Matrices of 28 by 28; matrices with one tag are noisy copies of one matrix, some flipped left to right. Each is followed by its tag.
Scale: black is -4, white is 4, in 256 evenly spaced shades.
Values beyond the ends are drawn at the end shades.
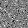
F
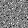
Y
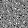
Y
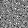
Y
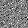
Y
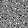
Y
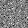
Y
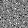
Y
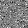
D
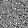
Y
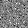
Y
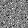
Y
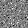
Y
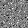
Y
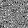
D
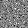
Y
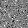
F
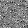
D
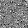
D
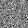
Y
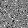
F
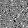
F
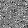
D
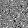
F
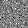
Y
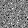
Y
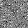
D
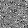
D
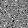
F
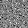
Y
